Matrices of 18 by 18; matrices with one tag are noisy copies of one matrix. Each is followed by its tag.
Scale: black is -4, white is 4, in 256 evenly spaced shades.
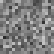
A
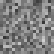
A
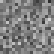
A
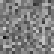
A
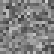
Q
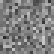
A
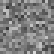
Q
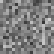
A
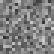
A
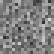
A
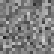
A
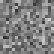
A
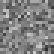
Q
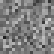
A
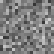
A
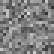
Q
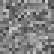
Q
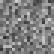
A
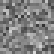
Q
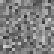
A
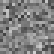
Q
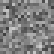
Q
